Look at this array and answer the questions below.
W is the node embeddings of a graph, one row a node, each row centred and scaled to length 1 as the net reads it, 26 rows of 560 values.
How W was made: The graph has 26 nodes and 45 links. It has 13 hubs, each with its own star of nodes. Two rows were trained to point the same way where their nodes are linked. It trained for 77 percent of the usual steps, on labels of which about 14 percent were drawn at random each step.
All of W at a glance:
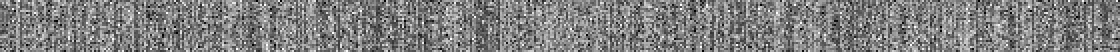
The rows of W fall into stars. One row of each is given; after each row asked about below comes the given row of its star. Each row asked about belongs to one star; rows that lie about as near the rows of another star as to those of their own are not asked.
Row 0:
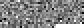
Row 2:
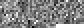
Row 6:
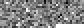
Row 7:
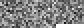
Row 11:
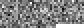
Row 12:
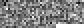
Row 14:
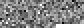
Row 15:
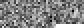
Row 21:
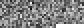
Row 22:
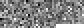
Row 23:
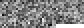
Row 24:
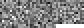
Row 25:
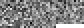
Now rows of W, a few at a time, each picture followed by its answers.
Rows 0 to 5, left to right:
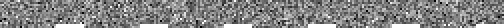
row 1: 11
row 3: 6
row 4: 15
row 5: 7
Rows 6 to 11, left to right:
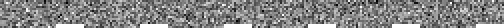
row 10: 21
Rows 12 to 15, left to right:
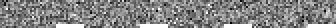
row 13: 24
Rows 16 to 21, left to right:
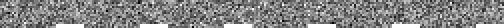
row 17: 23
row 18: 25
